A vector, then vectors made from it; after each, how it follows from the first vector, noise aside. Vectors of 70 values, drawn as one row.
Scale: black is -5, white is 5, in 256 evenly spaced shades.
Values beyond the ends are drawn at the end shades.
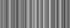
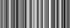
scaled up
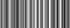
scaled up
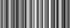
scaled up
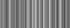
copied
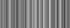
copied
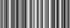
scaled up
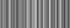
copied
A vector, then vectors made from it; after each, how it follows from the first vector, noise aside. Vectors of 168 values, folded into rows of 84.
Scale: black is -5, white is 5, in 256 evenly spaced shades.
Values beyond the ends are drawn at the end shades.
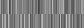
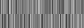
negated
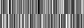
scaled up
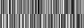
scaled up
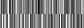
scaled up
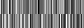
scaled up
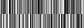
scaled up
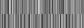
negated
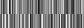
scaled up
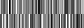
scaled up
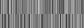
negated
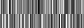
scaled up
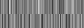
negated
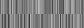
negated
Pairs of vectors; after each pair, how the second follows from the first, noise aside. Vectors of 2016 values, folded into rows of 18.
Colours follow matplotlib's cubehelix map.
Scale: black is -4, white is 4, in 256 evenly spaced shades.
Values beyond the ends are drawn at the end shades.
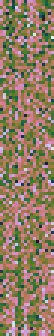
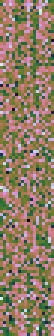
reversed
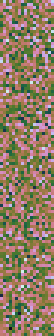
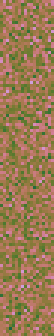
shrunk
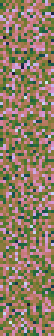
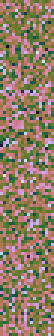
wrapped around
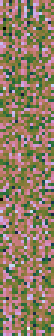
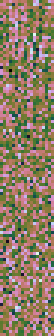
wrapped around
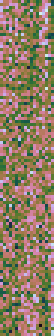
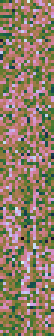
wrapped around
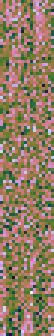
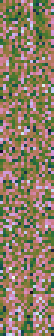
negated
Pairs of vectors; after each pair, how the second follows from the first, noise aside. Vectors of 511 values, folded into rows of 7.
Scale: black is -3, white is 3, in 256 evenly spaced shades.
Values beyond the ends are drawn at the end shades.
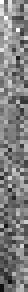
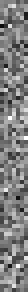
shuffled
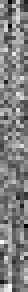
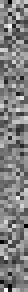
sign-scrambled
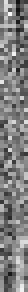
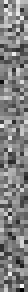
sign-scrambled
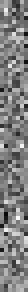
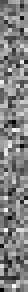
shuffled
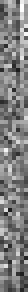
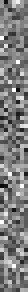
shuffled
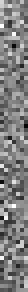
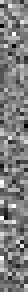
sign-scrambled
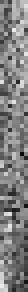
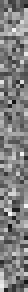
sign-scrambled
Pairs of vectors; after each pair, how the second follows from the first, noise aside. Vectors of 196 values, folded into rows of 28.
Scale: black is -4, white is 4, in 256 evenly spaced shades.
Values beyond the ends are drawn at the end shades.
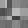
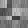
copied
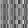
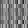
negated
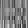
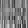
copied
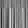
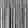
negated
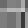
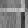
copied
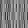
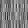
copied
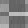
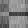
negated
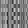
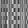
negated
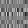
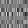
copied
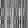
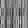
negated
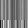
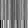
copied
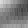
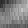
negated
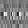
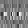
copied
